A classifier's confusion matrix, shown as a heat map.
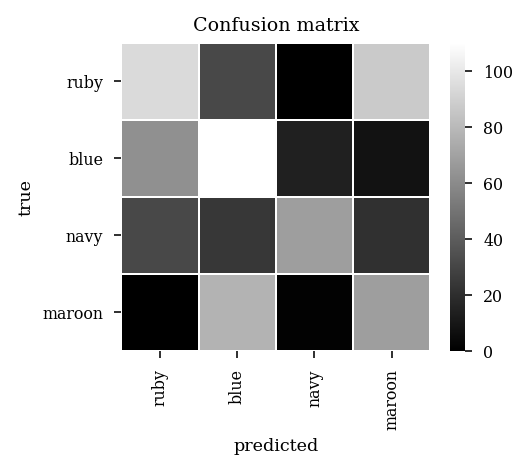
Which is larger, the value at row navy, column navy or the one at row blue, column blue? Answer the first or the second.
the second
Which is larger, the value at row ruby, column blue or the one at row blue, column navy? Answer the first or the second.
the first
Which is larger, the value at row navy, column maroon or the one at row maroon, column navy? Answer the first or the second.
the first
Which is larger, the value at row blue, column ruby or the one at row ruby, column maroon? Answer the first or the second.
the second
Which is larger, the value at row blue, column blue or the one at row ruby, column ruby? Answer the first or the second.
the first
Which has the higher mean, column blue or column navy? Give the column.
blue
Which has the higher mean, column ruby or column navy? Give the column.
ruby
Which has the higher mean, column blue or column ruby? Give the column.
blue
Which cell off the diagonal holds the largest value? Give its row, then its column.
ruby, maroon
